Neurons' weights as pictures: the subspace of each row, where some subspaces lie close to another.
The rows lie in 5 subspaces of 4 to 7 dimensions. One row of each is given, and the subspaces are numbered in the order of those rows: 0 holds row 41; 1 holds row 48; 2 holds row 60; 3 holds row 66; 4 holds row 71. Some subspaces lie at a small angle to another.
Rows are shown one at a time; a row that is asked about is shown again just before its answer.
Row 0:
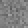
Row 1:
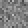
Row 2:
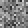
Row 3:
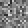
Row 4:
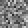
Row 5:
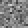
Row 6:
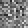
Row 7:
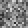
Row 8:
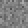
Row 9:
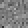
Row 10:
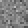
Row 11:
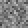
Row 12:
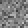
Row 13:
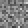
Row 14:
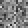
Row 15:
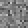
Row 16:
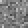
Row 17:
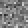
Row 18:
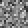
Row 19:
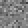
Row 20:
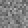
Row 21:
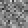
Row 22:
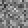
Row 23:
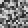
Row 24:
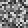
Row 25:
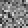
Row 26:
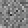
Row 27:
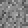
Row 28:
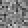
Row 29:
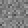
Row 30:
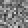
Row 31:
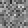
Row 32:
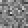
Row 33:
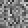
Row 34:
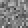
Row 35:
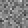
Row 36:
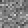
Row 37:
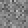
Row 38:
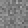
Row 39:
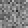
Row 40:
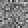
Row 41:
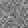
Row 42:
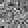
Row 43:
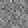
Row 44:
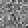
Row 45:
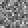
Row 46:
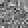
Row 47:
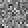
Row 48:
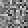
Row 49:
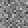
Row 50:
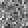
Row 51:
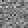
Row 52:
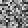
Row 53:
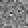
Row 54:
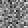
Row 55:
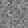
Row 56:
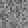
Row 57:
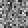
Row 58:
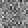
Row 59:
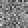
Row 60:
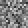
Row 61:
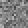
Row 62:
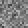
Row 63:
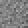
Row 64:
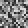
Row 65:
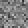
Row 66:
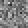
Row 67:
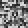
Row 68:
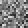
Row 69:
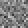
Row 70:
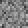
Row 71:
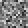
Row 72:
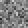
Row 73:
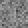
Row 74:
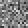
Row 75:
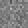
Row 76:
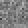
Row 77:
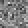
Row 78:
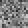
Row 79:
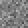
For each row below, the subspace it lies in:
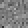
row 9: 4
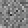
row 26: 1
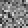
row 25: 4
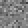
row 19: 2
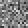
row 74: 4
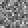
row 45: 4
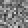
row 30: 3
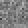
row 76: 3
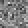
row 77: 3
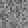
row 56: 2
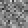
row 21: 1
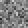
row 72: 3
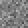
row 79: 0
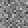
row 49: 1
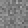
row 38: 2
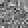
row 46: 4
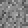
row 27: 4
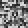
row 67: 3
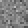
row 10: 1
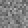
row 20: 2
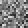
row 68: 0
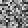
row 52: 1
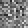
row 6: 1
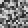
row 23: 4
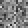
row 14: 3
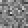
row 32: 1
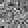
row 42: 4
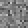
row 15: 2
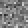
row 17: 3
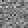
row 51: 3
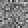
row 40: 2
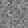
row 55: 1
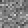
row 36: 3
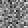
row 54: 1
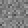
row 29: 0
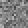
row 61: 3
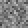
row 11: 3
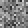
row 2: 0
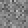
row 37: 1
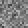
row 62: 0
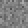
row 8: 2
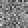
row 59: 0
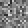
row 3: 1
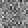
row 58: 4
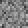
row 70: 4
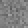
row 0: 1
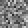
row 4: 2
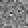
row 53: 1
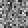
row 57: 3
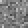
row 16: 3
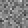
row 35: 2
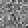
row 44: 2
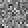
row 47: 4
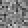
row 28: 3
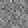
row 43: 1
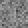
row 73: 3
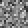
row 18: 4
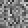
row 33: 2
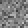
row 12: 0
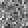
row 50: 4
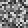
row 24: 3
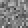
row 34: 4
